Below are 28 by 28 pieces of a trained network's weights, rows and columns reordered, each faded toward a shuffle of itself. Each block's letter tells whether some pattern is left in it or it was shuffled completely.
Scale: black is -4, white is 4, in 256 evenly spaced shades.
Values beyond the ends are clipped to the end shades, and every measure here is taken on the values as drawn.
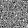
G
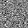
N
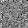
N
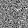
G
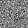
G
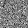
G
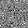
N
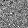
G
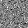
G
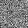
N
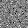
G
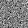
G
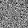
G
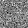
G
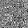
N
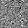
N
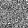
N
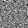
N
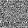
N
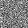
N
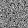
G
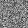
G
